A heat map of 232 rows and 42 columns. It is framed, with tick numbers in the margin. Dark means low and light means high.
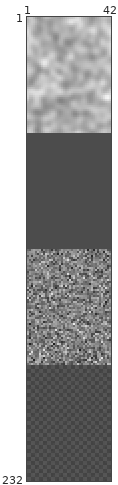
It is made of 4 by 1 panels. Panel 1,1: high, blotchy. Panel 2,1: low, flat. Panel 3,1: middling, fine-grained, strong in contrast. Panel 4,1: low, checkered, faint in contrast.
